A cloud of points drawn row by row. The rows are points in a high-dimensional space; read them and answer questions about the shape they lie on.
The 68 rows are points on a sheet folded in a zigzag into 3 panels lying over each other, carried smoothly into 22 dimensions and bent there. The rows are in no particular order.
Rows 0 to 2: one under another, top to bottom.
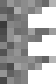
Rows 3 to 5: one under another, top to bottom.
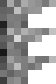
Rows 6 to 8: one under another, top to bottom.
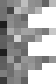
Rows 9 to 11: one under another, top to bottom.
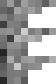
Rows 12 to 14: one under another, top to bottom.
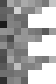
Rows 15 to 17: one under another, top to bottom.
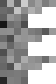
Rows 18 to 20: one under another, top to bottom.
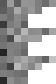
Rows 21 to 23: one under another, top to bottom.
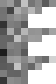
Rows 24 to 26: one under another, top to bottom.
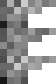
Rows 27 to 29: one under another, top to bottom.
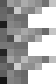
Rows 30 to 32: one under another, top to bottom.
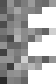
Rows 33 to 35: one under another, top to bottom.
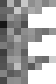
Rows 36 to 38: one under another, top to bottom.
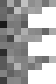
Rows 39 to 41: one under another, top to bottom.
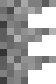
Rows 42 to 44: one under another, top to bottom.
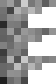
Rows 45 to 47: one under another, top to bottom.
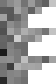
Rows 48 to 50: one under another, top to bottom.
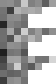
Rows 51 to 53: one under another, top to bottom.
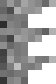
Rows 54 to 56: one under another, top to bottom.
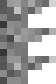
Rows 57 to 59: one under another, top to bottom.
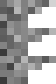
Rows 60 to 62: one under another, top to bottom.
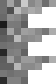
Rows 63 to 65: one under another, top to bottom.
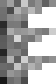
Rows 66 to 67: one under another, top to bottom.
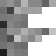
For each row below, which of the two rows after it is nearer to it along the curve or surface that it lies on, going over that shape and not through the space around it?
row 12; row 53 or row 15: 53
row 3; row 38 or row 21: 38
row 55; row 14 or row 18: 14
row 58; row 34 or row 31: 31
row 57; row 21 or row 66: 66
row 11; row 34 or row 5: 5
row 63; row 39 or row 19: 39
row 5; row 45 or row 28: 45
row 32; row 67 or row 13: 13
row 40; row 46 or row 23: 23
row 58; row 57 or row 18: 57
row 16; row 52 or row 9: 9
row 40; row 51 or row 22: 51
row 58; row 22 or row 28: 22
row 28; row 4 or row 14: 4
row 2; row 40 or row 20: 40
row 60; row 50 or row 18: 18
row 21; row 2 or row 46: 2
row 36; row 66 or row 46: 66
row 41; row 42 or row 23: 42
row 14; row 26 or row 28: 26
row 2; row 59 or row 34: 59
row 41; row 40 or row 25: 25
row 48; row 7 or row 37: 37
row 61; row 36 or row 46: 36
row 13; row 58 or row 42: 42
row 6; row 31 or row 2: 31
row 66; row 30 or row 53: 53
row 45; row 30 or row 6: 6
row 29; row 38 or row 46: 46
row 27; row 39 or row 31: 31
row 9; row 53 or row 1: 1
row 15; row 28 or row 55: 55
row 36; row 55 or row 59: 55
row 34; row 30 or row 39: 30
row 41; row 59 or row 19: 59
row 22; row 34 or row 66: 66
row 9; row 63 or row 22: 63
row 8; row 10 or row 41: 41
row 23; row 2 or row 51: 2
